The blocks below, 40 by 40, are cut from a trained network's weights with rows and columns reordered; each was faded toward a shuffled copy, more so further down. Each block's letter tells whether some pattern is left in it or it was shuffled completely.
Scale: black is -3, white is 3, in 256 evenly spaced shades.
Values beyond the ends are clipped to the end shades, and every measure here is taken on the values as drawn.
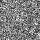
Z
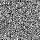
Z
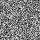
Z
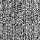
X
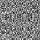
X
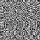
X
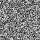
Z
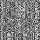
X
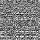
X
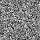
Z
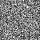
Z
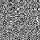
X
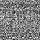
X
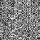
X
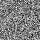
Z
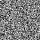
Z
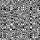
X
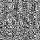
X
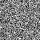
Z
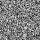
Z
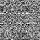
X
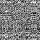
X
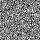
Z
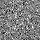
Z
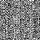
X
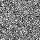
Z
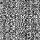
X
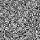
X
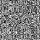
X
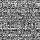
X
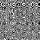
X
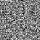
X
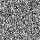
Z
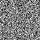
Z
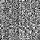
X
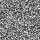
Z
